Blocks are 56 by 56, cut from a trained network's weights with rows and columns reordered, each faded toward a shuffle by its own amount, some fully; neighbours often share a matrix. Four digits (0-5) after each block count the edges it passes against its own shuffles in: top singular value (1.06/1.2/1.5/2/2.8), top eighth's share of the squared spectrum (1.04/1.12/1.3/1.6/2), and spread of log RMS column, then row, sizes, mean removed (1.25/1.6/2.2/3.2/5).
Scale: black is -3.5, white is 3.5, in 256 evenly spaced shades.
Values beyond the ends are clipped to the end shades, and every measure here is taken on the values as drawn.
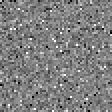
1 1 0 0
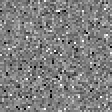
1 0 0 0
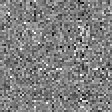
2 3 2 1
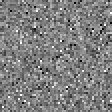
0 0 0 0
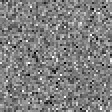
1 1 0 0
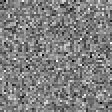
2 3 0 1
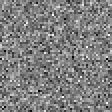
2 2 0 0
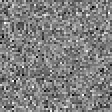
2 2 0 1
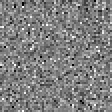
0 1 0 0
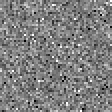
0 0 0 0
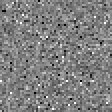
0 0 0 0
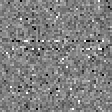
3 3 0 2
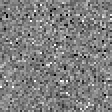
2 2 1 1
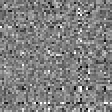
3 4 2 2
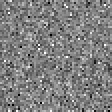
1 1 0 0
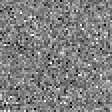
1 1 0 0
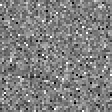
0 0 0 0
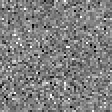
1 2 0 1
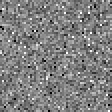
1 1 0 0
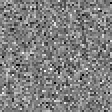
1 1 0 0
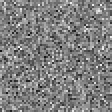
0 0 0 0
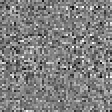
3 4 1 3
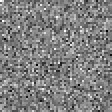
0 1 0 0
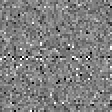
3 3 1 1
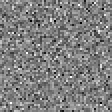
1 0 0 0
